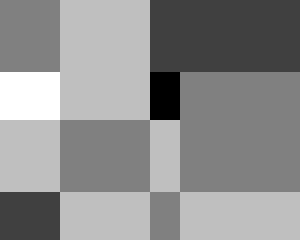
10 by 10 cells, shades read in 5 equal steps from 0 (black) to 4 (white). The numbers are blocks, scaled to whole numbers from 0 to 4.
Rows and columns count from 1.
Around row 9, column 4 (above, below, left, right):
2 3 3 3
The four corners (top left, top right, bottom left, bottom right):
2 1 1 3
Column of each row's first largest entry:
3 3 3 1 1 1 1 1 3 3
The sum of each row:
18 18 18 25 25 23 23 23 25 25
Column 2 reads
2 2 2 4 4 3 3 3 1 1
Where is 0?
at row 4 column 6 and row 5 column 6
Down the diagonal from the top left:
2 2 3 3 3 3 2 2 3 3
